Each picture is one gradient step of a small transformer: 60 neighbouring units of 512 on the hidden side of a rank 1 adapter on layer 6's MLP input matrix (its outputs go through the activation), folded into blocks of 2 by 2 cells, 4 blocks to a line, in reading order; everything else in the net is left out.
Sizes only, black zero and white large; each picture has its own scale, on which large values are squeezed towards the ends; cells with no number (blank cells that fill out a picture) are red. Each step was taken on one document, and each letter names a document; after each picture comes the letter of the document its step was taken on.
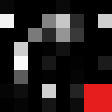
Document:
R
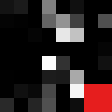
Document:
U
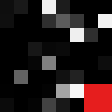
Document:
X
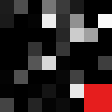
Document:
X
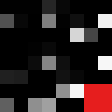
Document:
X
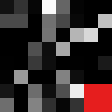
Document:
X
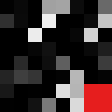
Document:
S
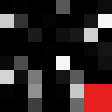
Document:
S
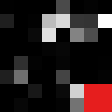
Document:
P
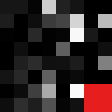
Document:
U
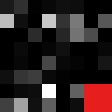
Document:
U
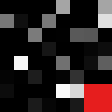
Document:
S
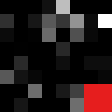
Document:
P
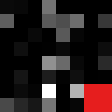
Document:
U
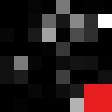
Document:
P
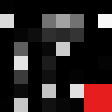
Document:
R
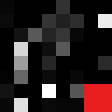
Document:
R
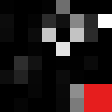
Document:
P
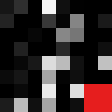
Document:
U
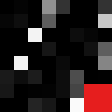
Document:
S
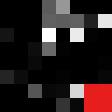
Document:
P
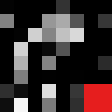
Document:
R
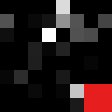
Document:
P
